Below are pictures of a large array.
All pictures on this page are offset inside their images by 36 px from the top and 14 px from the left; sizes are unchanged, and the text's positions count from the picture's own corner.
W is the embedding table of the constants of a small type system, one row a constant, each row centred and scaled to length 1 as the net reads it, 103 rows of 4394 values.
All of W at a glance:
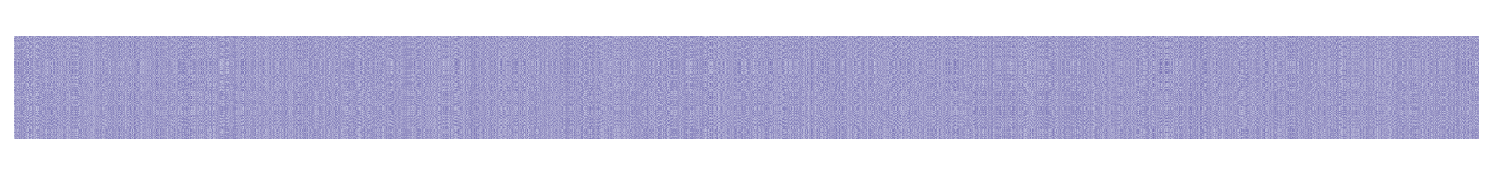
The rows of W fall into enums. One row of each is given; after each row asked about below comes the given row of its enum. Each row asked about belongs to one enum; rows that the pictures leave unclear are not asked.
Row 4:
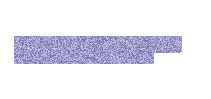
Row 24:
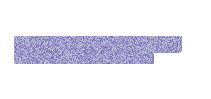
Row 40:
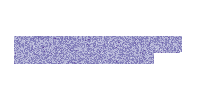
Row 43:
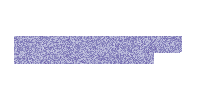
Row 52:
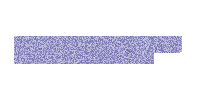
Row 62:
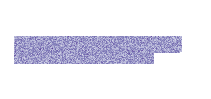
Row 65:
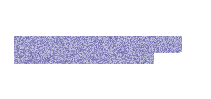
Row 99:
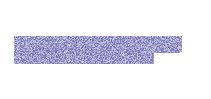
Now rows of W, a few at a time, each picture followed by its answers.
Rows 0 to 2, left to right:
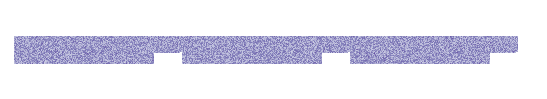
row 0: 24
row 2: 65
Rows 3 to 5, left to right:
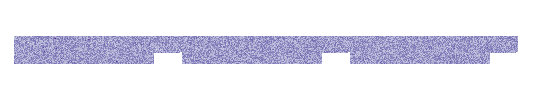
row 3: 40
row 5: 43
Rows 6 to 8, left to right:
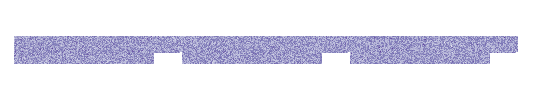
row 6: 62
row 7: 24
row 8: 40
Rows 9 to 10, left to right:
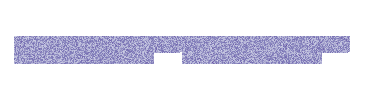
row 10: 43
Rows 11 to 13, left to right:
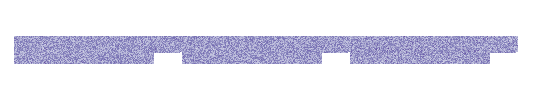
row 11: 43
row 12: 4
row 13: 62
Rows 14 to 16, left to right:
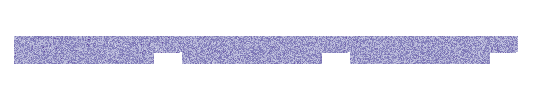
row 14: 40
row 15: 24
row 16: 52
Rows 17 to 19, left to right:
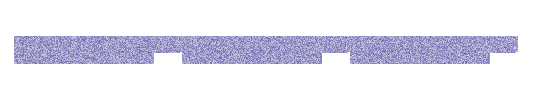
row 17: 4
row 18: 24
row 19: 99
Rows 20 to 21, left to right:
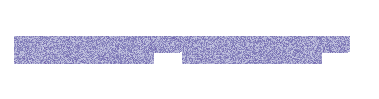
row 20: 43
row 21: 52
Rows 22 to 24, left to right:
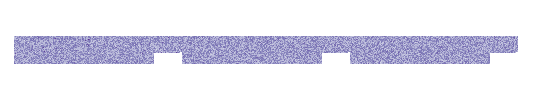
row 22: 40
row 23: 4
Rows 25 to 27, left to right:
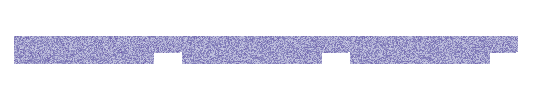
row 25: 65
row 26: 4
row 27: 4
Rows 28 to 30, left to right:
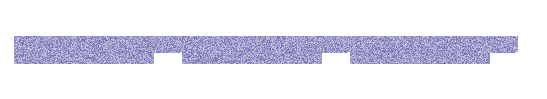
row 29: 65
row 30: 99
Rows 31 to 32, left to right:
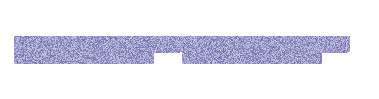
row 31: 4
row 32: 24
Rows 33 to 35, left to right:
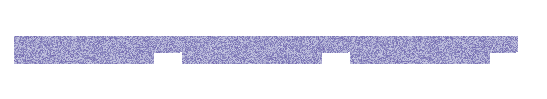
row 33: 4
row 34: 43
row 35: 4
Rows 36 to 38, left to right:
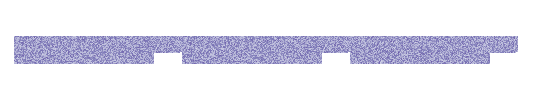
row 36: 4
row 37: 4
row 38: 24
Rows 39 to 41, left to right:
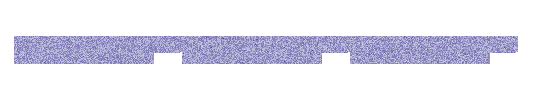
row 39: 43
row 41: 99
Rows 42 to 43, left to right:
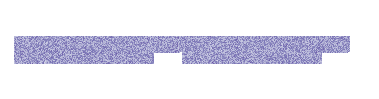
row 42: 24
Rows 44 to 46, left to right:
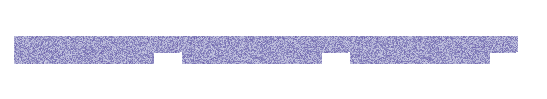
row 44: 24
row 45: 4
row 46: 4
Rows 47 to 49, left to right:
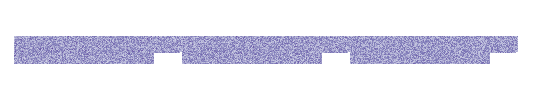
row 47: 62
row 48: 99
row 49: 52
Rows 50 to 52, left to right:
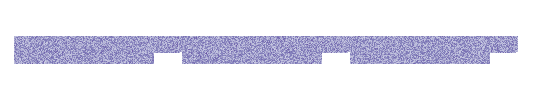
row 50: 24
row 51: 65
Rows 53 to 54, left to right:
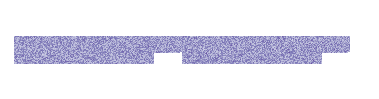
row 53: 4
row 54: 65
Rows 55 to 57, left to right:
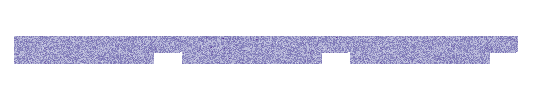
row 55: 43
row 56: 40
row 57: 43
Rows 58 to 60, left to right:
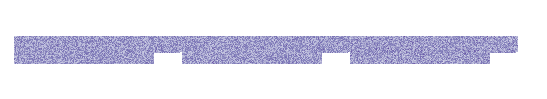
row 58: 52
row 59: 43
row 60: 62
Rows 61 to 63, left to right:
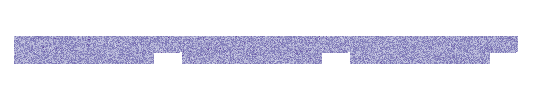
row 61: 40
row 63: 43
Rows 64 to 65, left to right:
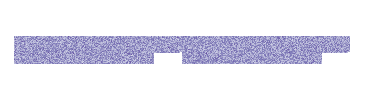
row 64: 99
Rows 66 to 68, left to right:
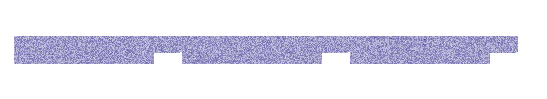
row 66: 52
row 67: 65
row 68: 40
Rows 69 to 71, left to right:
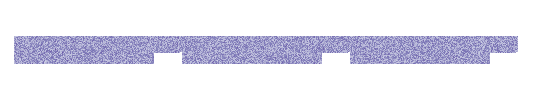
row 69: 24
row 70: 43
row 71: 52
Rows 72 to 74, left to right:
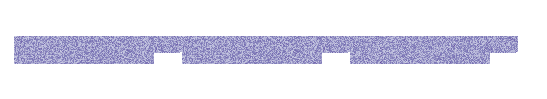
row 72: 52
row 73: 52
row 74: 43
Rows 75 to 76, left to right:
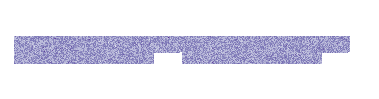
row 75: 40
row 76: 43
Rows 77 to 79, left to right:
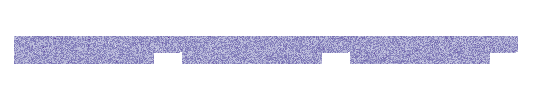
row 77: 40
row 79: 65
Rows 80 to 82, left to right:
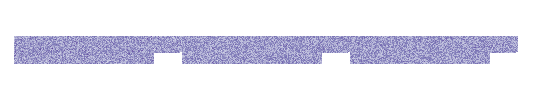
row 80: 62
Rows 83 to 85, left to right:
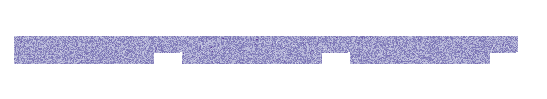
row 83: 52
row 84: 40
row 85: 4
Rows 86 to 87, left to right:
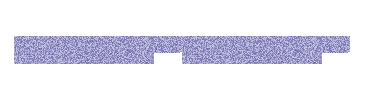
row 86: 52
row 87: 52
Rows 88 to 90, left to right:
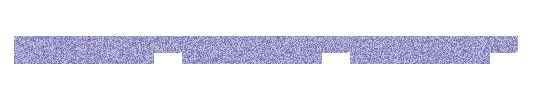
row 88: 40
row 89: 65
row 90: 52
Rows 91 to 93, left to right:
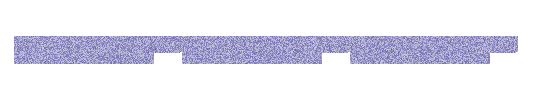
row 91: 43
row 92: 52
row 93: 24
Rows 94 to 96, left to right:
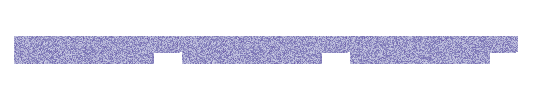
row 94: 24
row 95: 24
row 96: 4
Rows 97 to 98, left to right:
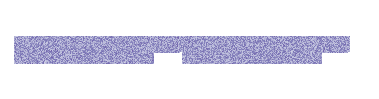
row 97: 24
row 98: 52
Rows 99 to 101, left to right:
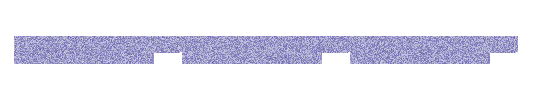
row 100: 43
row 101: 24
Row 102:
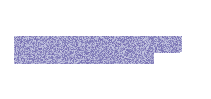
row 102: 52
